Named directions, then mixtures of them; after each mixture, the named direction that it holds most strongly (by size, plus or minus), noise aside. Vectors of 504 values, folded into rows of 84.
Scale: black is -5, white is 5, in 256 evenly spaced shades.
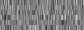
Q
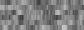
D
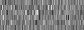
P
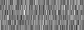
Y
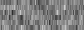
D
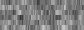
D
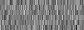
Y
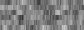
D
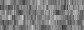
D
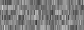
D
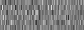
P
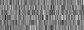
Q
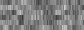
D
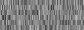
Q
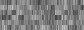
D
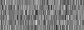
P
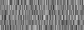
Q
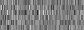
P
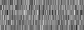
Y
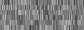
Q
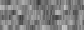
D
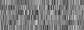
P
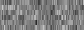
D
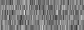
Y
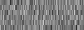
Y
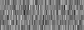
Y
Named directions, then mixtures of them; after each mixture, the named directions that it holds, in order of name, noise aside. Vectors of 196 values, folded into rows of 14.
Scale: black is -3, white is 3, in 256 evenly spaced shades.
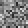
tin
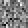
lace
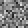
lace, tin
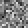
lace, tin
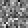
lace, tin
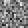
lace, tin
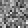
lace, tin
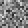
lace, tin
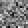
tin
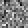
lace, tin
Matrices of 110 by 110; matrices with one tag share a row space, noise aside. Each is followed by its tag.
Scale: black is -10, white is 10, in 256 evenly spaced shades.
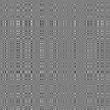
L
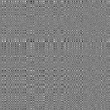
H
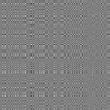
H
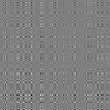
L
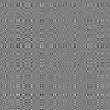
L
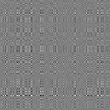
L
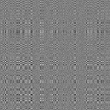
L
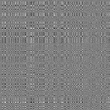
H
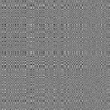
H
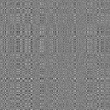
L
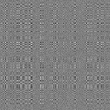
L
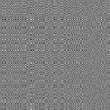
H
